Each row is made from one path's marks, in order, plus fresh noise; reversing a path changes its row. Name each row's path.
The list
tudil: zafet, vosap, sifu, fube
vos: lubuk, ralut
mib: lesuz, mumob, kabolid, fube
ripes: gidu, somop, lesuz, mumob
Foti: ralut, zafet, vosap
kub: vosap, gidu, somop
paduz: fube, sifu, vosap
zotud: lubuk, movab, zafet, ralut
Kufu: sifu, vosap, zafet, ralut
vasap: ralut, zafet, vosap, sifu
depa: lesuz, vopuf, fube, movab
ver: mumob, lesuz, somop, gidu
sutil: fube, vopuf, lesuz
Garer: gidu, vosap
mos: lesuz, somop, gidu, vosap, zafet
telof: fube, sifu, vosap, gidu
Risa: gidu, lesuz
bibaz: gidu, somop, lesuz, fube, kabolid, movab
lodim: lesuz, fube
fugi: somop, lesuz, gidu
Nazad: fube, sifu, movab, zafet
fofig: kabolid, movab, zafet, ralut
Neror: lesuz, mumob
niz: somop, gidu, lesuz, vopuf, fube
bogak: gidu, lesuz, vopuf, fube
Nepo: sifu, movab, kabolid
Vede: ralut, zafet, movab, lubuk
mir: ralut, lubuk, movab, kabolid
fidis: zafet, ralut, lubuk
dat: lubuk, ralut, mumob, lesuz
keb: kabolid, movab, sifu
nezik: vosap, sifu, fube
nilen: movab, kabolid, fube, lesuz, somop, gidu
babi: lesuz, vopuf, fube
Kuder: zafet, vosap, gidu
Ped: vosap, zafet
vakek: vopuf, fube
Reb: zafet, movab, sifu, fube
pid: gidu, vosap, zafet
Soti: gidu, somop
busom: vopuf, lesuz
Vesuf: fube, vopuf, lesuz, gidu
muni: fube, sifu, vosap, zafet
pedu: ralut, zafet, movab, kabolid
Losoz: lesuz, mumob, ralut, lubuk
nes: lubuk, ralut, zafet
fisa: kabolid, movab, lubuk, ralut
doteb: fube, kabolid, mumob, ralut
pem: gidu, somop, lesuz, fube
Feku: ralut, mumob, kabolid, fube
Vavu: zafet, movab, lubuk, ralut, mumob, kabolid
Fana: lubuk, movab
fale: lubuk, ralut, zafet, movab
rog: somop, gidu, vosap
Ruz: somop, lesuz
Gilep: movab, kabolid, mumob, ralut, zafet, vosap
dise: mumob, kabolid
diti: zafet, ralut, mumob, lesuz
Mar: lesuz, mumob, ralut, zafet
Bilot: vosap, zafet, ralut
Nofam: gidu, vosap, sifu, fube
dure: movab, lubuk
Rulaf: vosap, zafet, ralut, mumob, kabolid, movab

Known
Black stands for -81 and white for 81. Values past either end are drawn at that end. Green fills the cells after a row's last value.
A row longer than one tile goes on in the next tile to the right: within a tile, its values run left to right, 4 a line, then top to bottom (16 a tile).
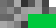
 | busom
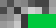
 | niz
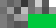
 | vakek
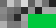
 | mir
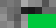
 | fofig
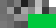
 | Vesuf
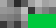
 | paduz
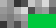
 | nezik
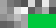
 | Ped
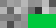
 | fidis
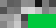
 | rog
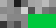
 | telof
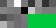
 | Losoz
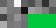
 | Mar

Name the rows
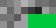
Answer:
pedu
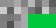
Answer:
Foti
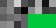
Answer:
mib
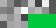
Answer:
pid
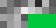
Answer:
kub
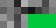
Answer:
keb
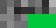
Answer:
nilen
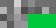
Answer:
diti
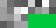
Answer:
Kuder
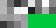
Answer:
tudil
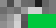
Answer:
mos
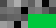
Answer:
dise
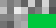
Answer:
Bilot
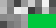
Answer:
Kufu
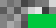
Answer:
bogak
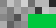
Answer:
nes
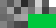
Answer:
sutil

